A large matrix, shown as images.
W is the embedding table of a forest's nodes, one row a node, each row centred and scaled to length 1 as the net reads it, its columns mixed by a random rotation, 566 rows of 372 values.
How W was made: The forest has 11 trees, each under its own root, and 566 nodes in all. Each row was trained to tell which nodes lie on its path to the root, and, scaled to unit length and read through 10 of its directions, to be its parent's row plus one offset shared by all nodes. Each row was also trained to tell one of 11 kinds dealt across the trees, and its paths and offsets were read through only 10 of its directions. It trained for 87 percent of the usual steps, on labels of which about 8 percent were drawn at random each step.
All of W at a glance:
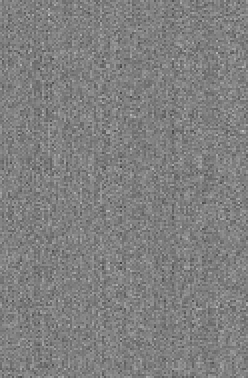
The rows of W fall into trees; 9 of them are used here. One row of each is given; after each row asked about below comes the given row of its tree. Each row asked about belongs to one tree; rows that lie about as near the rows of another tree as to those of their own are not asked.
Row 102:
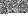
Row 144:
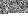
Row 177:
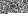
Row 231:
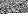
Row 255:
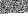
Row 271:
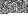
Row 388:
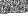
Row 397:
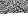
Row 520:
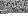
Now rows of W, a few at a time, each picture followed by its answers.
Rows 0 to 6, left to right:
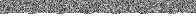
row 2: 397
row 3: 102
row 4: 520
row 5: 255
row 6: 102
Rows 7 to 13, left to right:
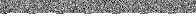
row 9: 271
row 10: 520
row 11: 520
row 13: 255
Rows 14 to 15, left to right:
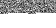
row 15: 102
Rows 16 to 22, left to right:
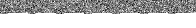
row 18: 231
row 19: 520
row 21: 102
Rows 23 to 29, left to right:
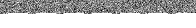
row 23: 255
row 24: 177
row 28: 520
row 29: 102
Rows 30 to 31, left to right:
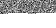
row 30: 102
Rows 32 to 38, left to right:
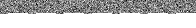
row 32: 271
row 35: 520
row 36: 177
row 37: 397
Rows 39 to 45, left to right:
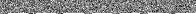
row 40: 271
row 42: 255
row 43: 231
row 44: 102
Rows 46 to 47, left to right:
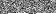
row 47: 271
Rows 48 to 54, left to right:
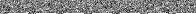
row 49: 255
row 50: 231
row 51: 144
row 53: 520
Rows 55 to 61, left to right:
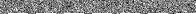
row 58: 271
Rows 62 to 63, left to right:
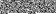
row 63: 102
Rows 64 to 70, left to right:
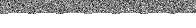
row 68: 144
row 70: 231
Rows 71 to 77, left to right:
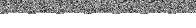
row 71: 177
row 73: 177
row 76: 271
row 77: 255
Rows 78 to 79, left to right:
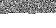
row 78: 271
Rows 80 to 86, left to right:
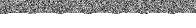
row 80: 231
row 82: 231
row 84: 520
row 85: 177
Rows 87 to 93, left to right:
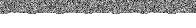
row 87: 102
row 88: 144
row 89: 144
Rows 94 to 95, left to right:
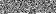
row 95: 177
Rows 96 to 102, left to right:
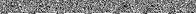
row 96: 102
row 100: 177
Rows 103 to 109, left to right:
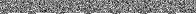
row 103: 177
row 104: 102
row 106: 231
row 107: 520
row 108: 231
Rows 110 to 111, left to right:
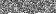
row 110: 271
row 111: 520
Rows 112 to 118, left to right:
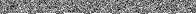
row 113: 144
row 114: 102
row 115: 520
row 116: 255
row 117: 271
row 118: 397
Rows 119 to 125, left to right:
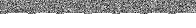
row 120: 177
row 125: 144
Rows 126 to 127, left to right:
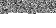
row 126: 177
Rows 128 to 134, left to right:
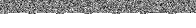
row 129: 177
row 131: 271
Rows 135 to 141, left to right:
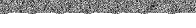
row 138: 102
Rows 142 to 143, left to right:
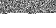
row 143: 102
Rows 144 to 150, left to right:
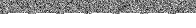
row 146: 255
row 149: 255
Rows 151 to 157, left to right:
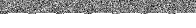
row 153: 102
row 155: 520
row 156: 520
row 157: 177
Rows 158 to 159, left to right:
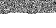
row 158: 144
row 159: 144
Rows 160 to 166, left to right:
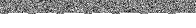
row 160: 231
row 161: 271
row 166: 177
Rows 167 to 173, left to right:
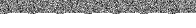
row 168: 231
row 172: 177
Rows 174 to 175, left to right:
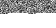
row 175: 271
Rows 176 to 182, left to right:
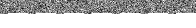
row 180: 102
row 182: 177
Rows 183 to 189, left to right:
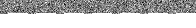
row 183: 271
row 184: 255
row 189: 255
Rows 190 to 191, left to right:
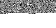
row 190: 520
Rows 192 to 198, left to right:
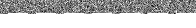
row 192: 388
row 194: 255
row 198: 177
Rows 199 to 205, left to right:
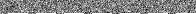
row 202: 102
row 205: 144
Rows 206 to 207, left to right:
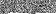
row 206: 102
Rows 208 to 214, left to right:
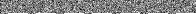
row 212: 102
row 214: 255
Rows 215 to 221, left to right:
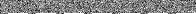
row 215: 271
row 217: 177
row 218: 102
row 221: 144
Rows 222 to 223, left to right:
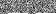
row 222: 177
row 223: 102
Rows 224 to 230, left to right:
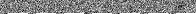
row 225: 520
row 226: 255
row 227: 144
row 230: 520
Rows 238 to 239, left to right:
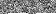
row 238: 520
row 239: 271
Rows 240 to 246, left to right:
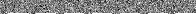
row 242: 271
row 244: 255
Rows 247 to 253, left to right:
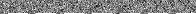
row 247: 255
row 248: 271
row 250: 177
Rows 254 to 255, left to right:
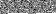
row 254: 177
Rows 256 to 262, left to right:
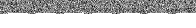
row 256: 102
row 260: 520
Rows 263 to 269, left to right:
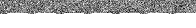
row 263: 271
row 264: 520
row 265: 231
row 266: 255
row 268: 144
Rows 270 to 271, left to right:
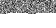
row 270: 520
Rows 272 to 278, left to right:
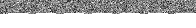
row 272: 255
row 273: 397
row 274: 271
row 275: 177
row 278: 520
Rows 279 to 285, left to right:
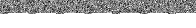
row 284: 271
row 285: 520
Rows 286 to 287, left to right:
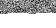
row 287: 397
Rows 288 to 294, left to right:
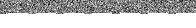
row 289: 520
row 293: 177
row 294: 144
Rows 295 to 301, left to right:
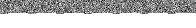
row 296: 255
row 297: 388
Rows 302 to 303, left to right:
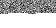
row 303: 271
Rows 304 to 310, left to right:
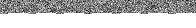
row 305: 397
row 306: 177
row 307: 231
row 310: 271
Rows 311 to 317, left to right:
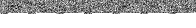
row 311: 271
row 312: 255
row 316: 102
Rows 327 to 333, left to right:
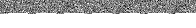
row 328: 177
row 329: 102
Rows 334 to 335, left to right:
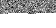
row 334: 255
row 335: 144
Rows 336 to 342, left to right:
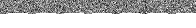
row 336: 271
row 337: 177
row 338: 520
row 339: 255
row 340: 144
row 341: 231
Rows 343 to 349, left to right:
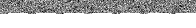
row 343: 271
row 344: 255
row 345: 271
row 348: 102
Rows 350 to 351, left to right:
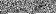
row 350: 520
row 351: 520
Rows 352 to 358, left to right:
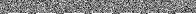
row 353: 271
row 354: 388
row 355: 177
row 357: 177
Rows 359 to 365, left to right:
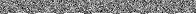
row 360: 520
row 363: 231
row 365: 520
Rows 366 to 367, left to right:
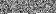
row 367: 255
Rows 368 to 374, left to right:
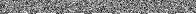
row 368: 144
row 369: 271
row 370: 255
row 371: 271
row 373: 177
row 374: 520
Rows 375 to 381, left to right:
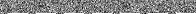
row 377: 144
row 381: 102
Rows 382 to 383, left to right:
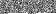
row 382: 102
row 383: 102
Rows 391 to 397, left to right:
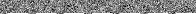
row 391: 231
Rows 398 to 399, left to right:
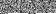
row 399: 177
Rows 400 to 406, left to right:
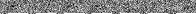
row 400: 520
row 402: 102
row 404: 255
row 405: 255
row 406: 271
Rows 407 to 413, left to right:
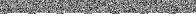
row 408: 177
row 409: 177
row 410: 255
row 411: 102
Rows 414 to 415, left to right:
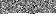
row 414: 520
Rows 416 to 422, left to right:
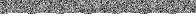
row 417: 144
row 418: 397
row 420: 102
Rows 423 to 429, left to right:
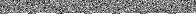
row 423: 271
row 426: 255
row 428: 520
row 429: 271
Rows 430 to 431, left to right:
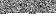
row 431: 102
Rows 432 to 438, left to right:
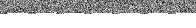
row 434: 102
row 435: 177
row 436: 520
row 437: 271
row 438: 102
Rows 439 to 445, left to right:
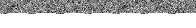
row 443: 177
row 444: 271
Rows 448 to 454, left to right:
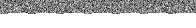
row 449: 177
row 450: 388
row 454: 520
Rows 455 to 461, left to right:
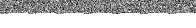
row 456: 520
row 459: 231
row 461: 520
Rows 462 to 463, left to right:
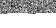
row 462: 144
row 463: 231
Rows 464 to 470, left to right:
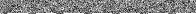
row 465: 397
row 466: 271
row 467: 144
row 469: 255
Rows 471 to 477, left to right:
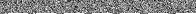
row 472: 520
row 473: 271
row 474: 397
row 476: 144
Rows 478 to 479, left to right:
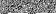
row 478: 271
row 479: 144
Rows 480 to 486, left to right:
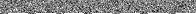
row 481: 271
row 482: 520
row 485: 102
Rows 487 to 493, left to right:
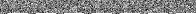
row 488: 388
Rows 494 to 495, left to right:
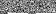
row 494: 271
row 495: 144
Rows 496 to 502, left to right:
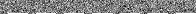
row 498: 177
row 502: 520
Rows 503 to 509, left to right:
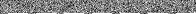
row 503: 144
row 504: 520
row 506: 520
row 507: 102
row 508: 271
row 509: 271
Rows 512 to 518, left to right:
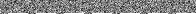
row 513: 177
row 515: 177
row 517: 177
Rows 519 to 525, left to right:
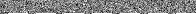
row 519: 144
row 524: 144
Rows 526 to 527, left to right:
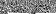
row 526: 102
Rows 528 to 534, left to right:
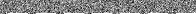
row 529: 144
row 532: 177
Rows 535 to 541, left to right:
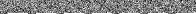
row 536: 144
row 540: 397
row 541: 271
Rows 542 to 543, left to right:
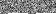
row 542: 177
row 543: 144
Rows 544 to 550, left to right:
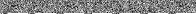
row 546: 144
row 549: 388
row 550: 144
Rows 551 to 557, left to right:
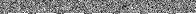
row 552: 144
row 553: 271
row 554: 144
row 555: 520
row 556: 102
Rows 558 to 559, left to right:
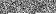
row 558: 520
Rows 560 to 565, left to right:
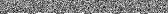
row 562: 102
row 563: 144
